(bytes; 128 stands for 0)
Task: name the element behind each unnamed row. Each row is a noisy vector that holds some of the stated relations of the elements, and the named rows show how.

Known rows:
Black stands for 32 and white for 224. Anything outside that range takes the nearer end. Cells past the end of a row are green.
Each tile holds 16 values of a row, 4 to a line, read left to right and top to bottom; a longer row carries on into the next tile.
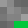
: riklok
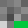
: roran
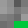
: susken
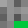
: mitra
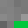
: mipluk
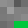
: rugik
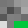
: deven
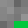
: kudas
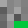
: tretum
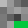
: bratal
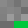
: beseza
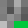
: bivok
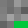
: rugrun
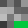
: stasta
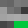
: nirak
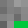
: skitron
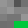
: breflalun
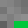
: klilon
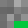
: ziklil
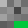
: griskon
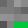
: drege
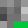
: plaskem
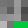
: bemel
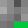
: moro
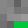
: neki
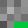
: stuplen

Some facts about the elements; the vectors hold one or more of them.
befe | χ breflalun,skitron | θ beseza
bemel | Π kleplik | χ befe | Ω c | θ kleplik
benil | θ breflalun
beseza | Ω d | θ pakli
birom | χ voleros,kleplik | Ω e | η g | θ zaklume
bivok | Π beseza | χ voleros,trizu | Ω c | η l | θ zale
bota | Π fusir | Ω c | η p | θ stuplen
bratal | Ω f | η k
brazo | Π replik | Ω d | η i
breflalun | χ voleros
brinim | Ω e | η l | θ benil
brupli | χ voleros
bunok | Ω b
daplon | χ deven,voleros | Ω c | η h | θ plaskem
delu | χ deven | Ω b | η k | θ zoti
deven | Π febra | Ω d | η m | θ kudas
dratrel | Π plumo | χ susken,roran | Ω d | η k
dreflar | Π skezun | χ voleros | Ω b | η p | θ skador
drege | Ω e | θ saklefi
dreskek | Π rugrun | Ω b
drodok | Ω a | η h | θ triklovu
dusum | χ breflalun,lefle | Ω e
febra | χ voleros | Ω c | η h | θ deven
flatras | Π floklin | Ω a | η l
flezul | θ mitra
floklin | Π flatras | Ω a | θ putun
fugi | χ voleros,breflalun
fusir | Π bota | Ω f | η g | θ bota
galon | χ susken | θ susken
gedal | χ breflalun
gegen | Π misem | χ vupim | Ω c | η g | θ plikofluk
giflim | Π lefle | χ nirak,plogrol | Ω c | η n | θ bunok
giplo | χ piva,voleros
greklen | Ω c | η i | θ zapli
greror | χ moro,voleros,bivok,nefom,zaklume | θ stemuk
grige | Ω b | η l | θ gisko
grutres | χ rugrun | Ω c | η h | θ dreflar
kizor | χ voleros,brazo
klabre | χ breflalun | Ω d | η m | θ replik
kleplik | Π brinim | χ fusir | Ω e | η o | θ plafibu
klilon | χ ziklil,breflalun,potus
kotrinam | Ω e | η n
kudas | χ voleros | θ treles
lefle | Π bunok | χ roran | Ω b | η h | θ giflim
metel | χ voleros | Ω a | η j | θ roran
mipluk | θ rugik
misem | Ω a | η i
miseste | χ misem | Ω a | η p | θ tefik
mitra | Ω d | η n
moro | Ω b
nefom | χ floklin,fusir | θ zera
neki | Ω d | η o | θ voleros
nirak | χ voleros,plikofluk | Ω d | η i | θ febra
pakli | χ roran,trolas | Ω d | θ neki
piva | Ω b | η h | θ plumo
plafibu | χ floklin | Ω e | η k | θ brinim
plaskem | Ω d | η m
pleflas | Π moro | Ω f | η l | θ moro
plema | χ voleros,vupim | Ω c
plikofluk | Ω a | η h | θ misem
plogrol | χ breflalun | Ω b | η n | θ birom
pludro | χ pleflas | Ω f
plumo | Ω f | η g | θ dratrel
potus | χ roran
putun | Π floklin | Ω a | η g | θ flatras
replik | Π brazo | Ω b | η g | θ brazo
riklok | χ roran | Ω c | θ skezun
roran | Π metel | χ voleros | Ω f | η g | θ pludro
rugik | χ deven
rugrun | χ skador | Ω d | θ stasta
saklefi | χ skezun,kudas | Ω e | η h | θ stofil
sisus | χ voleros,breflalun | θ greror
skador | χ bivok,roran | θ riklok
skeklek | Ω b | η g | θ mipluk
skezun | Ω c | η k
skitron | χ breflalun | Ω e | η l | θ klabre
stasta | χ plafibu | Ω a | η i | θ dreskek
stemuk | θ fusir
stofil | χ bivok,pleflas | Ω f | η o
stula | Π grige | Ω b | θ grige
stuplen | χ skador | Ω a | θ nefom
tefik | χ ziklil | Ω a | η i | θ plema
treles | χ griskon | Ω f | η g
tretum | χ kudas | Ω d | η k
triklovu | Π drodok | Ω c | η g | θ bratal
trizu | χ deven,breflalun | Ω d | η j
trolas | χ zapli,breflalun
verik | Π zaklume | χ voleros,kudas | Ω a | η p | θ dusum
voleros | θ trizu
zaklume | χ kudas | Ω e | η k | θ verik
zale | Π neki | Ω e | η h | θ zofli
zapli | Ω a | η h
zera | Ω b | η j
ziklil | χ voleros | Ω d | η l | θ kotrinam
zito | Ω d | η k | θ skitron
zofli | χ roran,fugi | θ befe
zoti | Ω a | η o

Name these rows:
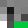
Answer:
fusir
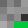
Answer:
verik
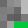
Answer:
plikofluk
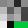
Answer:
brazo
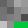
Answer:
zale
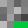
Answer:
dratrel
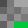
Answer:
metel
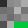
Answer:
miseste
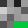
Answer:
misem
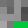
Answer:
stula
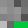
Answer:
dreskek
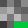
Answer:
tefik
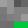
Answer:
plema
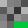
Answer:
treles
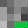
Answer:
kleplik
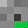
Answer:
skezun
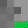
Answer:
birom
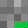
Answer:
plogrol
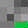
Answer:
stofil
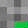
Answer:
kotrinam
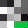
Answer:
floklin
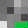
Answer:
lefle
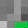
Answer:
dreflar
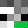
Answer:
flatras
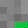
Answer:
brinim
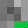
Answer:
piva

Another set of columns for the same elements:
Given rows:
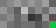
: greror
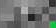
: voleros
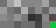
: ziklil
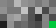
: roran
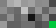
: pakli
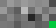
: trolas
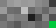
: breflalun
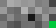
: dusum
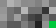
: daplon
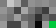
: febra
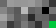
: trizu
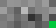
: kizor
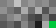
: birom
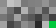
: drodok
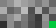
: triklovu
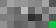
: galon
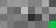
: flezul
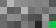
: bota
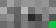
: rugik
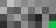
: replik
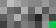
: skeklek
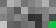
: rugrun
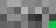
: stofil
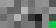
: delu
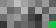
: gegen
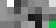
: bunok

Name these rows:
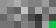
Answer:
zoti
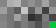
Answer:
mitra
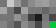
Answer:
grige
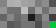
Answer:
stuplen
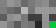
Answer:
tretum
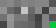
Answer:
dreflar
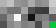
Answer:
giflim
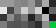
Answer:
putun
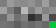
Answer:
pludro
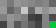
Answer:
deven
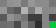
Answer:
klabre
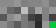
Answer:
plaskem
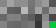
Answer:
miseste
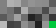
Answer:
neki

